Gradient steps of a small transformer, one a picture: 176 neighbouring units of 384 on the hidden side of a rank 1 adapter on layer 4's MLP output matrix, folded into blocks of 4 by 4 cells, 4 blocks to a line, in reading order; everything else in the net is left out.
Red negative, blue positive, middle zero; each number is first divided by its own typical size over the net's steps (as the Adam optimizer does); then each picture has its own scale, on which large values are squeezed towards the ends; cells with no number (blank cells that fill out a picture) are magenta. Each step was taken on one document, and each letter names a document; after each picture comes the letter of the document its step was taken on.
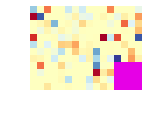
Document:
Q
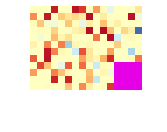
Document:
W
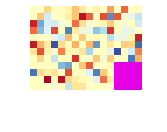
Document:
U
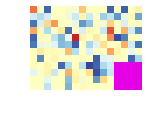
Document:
U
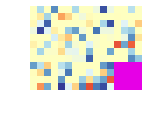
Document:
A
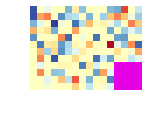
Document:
U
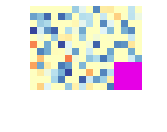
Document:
A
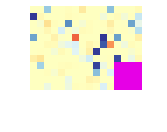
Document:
Q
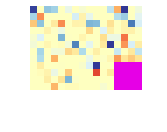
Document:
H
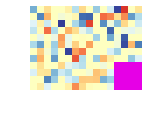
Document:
U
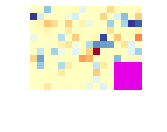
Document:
Q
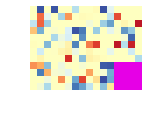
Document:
A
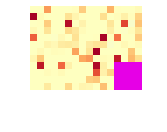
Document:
Q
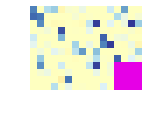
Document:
H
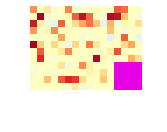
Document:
U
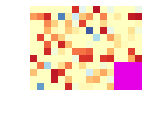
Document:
W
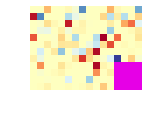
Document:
Q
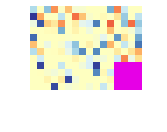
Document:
H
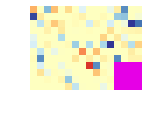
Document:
H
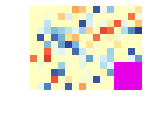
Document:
W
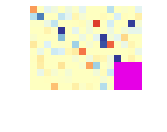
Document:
H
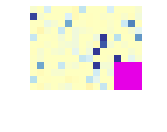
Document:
Q
